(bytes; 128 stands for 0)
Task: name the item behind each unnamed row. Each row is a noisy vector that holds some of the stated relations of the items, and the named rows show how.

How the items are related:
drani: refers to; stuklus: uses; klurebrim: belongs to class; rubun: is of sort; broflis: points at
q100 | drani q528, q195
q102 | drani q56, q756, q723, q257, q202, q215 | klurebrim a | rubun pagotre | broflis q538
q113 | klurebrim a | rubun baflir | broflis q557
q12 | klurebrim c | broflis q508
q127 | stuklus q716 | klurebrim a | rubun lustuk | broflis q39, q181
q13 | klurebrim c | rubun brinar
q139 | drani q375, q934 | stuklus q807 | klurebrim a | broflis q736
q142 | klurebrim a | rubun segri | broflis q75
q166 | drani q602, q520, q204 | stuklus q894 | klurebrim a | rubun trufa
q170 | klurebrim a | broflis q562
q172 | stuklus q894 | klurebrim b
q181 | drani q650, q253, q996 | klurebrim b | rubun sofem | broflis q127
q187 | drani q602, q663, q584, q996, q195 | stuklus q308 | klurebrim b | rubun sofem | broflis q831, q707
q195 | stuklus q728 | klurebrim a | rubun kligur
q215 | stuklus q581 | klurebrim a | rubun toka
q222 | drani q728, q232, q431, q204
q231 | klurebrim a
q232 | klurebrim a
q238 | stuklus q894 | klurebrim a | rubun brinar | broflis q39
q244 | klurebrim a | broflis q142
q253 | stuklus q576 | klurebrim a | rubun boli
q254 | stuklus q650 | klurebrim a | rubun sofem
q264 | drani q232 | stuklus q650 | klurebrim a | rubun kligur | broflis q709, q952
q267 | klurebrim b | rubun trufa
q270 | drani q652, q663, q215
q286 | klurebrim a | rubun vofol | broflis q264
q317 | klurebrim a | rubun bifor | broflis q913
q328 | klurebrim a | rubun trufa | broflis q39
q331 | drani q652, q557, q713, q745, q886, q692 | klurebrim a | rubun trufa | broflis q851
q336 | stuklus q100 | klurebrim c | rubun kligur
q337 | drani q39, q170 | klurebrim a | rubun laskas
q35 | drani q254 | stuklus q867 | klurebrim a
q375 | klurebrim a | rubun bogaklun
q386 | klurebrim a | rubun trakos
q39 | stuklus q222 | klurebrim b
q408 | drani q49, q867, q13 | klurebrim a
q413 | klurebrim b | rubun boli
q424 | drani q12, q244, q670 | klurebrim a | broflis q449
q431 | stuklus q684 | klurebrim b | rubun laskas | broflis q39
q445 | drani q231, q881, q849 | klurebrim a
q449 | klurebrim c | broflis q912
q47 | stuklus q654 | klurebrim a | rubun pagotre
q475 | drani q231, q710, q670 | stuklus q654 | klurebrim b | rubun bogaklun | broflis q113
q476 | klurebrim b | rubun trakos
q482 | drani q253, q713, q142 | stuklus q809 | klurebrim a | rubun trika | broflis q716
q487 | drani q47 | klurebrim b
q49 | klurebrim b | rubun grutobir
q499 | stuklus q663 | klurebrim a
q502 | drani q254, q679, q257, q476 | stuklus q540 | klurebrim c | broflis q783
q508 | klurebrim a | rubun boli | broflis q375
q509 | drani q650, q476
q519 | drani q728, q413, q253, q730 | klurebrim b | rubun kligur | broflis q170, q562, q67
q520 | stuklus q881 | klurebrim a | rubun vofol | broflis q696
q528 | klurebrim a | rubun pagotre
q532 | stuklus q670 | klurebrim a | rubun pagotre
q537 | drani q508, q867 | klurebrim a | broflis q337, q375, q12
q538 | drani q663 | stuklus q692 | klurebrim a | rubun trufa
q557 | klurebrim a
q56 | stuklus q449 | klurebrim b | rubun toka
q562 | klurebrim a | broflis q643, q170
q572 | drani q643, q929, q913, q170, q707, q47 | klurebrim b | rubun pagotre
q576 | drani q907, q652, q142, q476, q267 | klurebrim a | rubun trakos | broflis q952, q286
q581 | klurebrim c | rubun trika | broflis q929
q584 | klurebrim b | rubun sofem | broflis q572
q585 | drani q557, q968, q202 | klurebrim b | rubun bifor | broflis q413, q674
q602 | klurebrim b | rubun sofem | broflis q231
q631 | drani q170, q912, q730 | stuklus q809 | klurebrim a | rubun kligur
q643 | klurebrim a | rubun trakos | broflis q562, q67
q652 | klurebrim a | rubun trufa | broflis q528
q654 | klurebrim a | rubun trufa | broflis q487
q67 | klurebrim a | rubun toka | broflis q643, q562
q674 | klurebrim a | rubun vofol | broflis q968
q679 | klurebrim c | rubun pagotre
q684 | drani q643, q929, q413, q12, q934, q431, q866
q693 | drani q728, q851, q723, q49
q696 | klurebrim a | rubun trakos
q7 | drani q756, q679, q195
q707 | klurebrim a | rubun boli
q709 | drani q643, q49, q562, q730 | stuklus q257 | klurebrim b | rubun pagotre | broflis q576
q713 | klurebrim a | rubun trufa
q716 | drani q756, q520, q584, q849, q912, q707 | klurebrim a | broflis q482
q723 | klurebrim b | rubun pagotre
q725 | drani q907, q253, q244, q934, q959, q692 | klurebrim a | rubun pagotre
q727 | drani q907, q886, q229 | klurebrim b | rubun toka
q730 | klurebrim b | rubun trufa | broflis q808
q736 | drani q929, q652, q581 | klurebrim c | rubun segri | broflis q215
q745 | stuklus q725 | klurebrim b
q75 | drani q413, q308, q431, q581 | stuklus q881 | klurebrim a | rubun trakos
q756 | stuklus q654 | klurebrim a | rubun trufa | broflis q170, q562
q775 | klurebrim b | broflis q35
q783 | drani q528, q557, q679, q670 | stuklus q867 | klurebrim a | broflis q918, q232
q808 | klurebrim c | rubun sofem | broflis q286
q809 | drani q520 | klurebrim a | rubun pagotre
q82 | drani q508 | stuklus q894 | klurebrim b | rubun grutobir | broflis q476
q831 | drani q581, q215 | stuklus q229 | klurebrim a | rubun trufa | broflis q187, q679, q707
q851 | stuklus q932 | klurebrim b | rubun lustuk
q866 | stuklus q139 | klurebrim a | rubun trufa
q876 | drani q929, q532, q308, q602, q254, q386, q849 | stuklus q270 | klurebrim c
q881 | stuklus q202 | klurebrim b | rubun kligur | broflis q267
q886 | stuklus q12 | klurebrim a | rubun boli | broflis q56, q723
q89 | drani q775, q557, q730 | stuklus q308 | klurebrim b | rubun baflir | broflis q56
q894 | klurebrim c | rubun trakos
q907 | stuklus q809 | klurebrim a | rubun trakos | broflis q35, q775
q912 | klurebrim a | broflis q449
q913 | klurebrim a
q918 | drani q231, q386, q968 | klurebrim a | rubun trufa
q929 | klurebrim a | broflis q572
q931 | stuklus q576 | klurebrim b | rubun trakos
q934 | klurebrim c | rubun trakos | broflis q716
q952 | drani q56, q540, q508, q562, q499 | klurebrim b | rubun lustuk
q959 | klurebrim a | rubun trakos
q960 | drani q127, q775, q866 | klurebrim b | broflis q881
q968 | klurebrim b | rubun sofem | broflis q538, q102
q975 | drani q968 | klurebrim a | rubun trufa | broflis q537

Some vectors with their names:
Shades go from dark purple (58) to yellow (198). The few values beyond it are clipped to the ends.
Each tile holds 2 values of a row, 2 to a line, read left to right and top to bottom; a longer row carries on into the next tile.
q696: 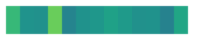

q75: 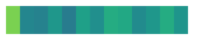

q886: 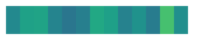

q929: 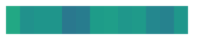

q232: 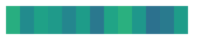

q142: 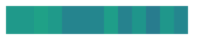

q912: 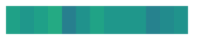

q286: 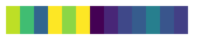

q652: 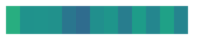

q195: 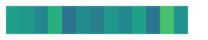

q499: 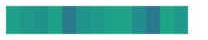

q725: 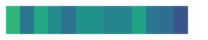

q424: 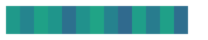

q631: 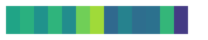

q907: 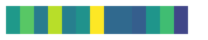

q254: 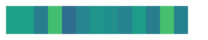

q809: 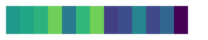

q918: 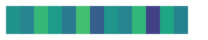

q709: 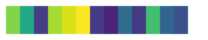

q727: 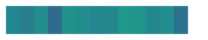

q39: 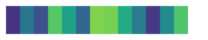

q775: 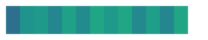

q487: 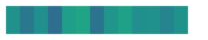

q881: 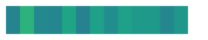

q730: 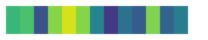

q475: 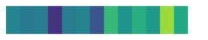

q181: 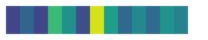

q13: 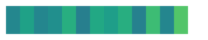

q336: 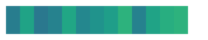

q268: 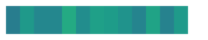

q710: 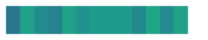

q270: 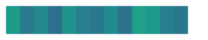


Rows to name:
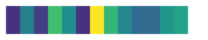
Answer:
q431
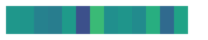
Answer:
q581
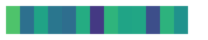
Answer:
q538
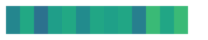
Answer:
q931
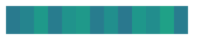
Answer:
q7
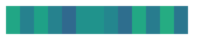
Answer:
q331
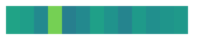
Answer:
q386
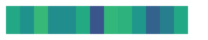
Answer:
q707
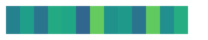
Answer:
q934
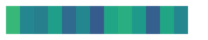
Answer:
q215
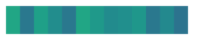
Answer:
q408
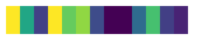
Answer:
q576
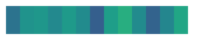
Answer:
q679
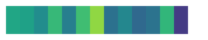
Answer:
q482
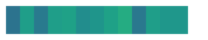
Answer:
q851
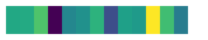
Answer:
q519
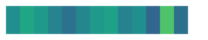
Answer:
q520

